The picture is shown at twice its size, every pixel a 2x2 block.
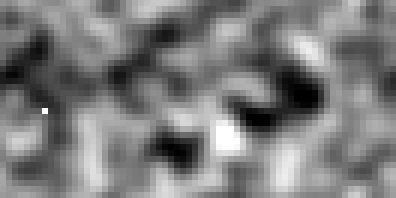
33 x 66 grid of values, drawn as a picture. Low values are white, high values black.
Mirror symmetry: none. Lone odd cells: 1, lower than its neighbours. Grain: blotchy. Average level on the scale: 50%.
